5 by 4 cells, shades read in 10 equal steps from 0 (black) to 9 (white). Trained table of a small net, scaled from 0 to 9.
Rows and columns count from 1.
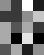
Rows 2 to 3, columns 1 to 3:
2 2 5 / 6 3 6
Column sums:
22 13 29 15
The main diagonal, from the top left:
5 2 6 0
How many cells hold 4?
0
